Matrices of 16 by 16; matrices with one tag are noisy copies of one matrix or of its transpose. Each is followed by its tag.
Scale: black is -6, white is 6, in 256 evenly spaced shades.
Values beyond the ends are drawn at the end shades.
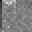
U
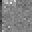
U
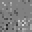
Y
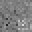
Y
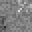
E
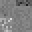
E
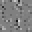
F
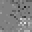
Y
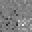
Y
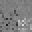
Y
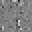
F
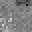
E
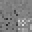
Y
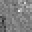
E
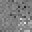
Y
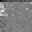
U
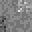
E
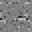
F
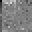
U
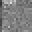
U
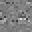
F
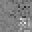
Y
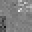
E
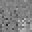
Y
